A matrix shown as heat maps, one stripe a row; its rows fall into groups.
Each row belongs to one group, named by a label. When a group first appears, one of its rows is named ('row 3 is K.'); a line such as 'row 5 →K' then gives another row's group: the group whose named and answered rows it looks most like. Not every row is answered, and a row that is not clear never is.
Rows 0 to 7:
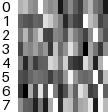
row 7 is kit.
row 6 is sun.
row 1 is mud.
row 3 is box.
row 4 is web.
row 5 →box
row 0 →mud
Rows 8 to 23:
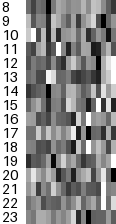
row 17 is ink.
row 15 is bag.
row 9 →web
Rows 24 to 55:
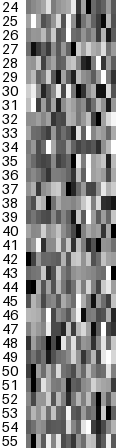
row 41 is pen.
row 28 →bag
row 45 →box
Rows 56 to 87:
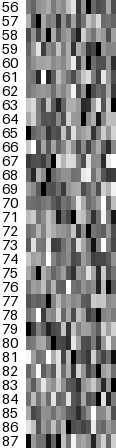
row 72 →ink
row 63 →bag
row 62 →ink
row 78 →pen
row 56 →ink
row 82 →pen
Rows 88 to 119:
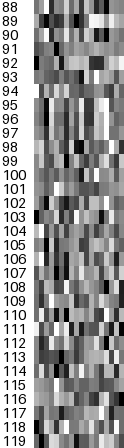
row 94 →sun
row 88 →pen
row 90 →pen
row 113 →kit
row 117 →kit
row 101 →mud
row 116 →mud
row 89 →kit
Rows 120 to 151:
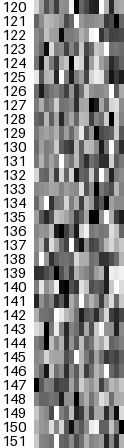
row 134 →pen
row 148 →kit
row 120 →web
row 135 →mud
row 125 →web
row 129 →ink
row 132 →web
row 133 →ink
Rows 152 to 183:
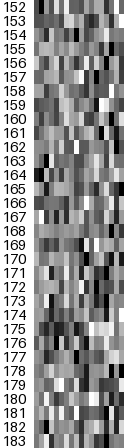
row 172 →ink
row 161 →box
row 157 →ink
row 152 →sun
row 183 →pen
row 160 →web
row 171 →pen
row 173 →pen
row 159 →mud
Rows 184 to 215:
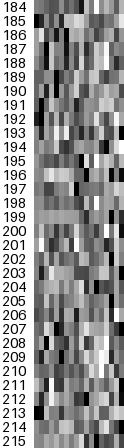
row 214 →mud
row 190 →bag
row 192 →sun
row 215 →ink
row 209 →kit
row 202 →kit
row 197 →kit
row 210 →kit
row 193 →sun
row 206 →kit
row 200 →bag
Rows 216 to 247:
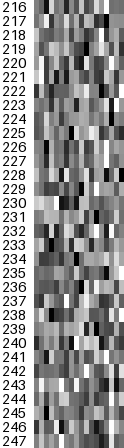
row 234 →kit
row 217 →pen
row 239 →ink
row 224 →kit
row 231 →ink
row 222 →box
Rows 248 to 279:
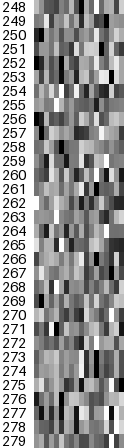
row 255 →mud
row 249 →pen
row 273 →ink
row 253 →kit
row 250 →sun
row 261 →ink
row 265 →web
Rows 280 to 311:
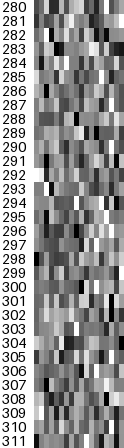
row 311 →box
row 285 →web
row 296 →kit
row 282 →pen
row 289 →ink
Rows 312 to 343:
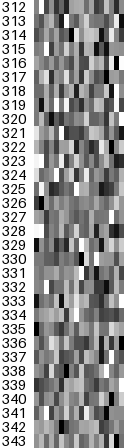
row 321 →web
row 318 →kit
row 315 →pen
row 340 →web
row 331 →ink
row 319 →sun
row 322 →web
